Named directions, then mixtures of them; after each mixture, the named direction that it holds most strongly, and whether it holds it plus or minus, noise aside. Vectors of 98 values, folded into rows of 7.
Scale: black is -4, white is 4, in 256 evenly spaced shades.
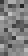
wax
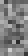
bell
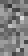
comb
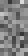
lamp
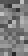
comb, plus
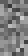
comb, plus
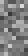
wax, minus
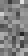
lamp, plus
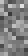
wax, minus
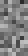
lamp, minus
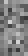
bell, minus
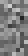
comb, minus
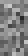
comb, minus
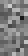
comb, minus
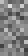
wax, minus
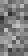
wax, minus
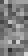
bell, minus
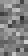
comb, minus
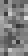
bell, plus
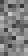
wax, plus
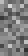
wax, minus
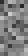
wax, plus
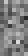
bell, minus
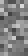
wax, minus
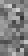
comb, minus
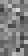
comb, minus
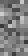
comb, plus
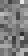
lamp, plus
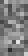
bell, minus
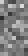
wax, minus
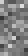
wax, minus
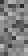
wax, plus
